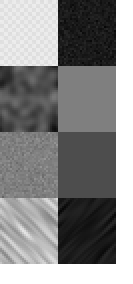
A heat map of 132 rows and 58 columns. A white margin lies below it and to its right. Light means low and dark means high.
The table splits into 4 rows of 2 panels. Panel 1,1: very low, checkered, faint in contrast. Panel 1,2: very high, fine-grained, faint in contrast. Panel 2,1: high, blotchy. Panel 2,2: middling, flat. Panel 3,1: middling, fine-grained, faint in contrast. Panel 3,2: high, flat. Panel 4,1: low, slanting down to the right. Panel 4,2: very high, slanting up to the right, faint in contrast.
